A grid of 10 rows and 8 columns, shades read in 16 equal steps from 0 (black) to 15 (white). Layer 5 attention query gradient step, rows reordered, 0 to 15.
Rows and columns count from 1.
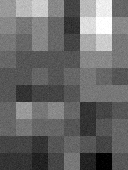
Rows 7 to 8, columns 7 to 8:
4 5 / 5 6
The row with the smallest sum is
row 10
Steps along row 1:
up up down down up up down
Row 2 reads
8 7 8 6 3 13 15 8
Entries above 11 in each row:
2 2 1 0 0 0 0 0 0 0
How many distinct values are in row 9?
4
